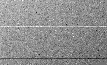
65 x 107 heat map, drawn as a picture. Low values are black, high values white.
Rows 27 and 59 stand out from the rest. There is an overall slope up to the top left. No regular stripes run through it. Neither half mirrors the other. The ninth with the lowest average is the bottom right.
